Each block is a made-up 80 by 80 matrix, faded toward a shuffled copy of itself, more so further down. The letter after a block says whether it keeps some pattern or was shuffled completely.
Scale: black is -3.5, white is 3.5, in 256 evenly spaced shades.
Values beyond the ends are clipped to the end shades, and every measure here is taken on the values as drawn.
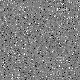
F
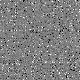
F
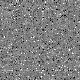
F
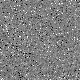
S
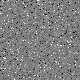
S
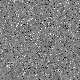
S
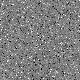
S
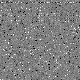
F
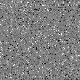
F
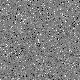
S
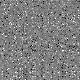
F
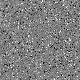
S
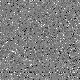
F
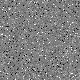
S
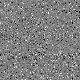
F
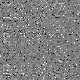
F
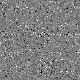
F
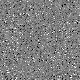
F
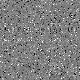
F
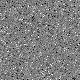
S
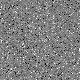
S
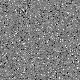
S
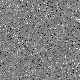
S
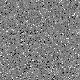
F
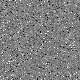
S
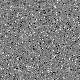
S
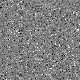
F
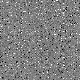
F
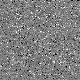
F
